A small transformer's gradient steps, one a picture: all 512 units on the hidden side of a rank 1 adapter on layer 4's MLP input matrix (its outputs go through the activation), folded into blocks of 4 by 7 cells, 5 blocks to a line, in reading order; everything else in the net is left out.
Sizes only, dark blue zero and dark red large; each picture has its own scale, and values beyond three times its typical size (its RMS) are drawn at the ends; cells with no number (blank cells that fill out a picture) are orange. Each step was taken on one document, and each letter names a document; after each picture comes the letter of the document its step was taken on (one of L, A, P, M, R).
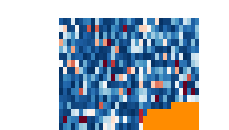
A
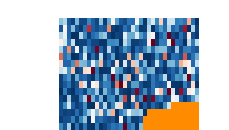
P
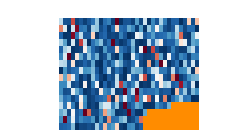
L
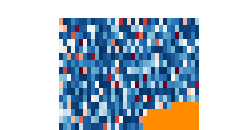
L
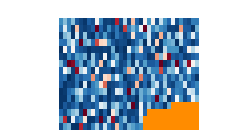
A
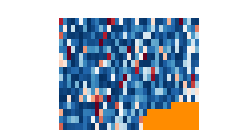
P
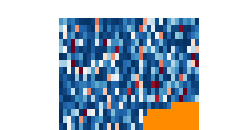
A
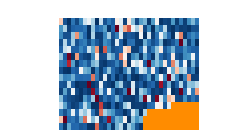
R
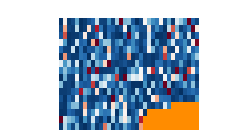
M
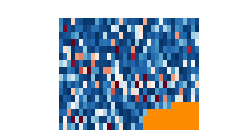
L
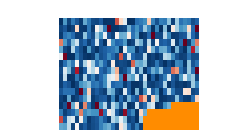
M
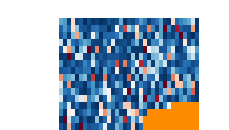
R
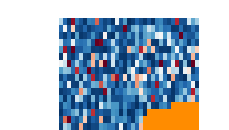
A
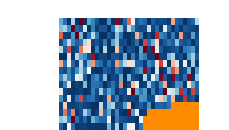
R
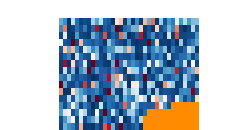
L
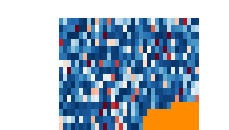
P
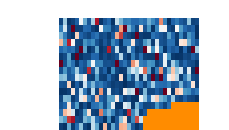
R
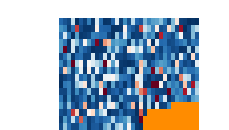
A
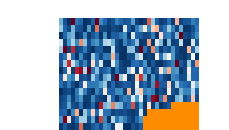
A
